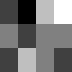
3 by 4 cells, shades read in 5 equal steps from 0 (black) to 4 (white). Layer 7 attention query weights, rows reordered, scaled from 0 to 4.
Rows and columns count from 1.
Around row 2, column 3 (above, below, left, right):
3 2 1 2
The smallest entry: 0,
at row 1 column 2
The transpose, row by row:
1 2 1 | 0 1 3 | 3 2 2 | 4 2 1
